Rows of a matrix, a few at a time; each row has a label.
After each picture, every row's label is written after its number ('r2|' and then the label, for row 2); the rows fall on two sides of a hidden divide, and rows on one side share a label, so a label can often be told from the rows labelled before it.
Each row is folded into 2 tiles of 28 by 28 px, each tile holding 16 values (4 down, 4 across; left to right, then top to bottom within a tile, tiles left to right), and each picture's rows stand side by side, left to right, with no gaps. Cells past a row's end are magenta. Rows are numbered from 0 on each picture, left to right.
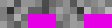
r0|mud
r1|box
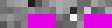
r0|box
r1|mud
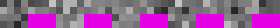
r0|box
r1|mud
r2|mud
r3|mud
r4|mud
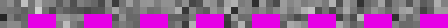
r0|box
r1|mud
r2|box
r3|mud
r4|box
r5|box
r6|mud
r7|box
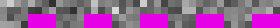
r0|mud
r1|mud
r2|mud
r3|box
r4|box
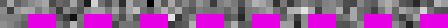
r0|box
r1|box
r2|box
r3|mud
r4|mud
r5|box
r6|box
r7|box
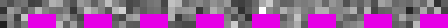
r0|box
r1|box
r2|mud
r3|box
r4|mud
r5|box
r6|box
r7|mud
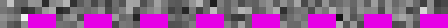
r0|mud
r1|mud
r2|box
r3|mud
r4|box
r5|mud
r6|box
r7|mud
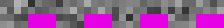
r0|box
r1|box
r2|box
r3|mud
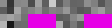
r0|box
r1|mud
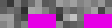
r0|mud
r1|mud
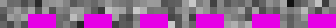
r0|box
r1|box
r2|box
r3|box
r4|box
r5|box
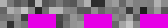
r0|box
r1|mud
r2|mud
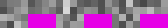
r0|box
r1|mud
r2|box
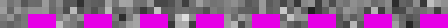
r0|box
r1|box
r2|mud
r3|mud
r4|mud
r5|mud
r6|box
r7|box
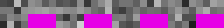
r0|mud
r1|box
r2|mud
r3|box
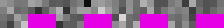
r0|mud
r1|box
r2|mud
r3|box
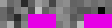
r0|mud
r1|mud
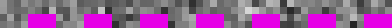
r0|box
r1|mud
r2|box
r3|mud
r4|box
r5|mud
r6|mud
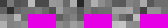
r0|mud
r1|mud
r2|mud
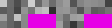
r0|mud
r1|mud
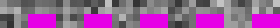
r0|box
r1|box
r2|box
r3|box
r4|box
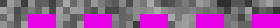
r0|mud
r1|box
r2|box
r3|mud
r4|mud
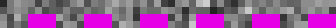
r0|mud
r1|box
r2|mud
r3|mud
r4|box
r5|box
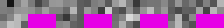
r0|box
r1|box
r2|mud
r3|box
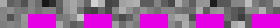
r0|mud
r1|mud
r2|box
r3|mud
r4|box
